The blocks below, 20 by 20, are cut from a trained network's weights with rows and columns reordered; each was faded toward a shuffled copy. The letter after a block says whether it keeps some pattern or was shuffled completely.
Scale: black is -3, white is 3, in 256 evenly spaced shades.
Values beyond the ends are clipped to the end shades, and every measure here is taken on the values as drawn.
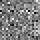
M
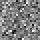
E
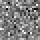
E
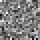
E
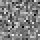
E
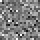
E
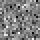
E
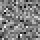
E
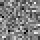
E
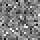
E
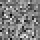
E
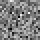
E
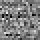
M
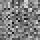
M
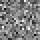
E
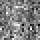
M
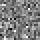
E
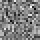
E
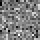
E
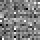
M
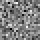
E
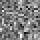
M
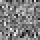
M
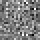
M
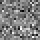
M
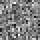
M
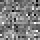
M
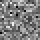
E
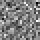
M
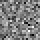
E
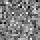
E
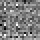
M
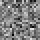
M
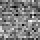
M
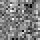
M
